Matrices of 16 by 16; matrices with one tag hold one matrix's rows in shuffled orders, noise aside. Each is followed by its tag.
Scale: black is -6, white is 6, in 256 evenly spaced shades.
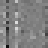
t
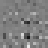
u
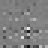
u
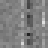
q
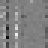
t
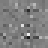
u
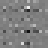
u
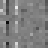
t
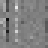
t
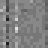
t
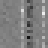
q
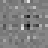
u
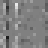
t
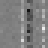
q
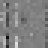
t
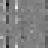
t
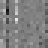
t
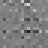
u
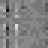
t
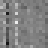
t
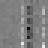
q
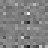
u
